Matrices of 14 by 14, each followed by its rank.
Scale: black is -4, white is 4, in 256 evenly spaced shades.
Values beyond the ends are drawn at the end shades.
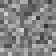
full rank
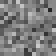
full rank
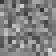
full rank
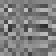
two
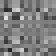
two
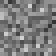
full rank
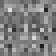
three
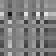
one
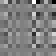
one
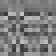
two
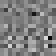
three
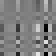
one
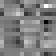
two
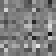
three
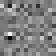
three
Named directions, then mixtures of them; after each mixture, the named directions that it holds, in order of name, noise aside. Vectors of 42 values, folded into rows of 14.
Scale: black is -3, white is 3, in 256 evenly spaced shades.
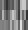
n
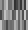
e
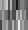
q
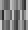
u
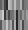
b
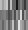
q, u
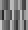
u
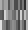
e, u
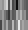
q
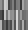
b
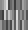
b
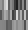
e, q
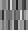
q, u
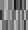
e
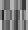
u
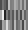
b, u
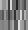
q, u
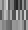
e, q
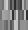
e, u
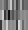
b, q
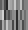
b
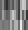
n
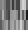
n, q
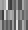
b
